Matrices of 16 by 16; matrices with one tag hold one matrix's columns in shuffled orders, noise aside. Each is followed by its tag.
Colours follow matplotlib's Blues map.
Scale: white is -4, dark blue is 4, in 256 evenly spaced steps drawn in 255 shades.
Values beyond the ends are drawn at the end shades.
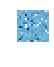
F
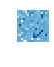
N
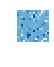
N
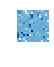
N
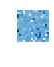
N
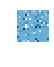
F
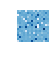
F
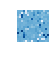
N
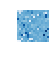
N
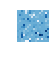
N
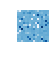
F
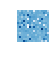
F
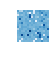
N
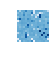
N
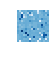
N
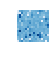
N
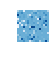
F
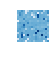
N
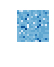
F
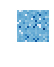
F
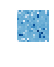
N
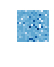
F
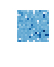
N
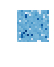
N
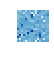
N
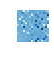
F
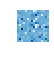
F
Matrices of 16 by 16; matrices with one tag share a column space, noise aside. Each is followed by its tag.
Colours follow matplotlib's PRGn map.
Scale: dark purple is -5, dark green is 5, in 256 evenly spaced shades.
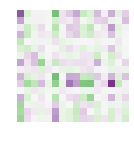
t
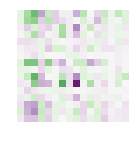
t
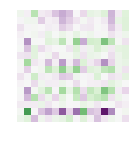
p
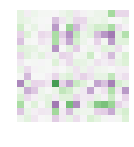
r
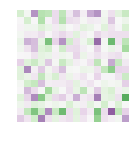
p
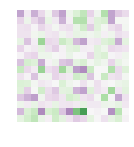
p
